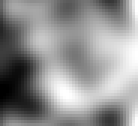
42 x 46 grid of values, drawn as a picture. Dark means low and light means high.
Slope: up to the right. Ninth with the lowest average: bottom left. Stripes: none. Ninth with the highest average: middle right.
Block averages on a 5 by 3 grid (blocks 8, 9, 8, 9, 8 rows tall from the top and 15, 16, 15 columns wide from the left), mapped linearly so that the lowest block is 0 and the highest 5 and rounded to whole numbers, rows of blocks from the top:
3 2 3
2 3 5
1 3 5
0 5 5
1 3 3
